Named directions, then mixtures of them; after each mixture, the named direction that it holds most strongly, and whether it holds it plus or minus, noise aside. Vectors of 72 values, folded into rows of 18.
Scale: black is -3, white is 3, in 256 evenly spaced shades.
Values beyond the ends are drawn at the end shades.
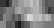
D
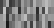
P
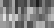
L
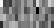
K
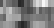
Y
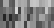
L, minus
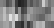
L, plus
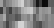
Y, minus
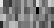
K, plus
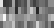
L, plus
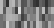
P, minus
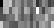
K, minus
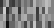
P, plus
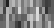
P, minus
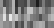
L, plus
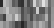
Y, plus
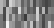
P, minus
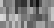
L, plus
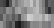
D, plus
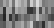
L, minus
